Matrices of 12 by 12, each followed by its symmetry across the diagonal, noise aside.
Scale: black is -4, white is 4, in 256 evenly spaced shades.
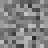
neither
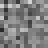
antisymmetric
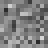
antisymmetric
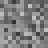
antisymmetric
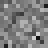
symmetric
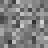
neither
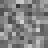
neither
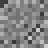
symmetric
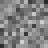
symmetric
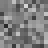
antisymmetric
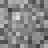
symmetric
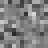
antisymmetric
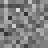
antisymmetric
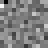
antisymmetric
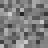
neither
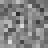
neither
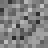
symmetric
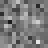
neither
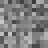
antisymmetric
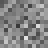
symmetric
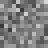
neither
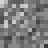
symmetric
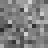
antisymmetric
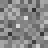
symmetric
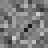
symmetric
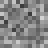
symmetric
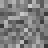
neither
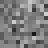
neither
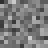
neither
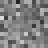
antisymmetric
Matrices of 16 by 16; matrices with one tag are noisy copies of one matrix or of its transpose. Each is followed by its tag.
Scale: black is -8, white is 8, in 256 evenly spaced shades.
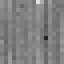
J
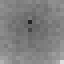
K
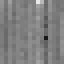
J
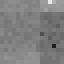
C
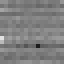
J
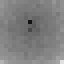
K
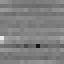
J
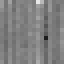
J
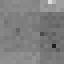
C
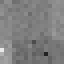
C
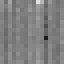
J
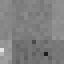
C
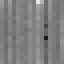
J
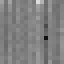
J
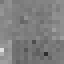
C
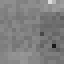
C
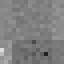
C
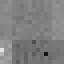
C
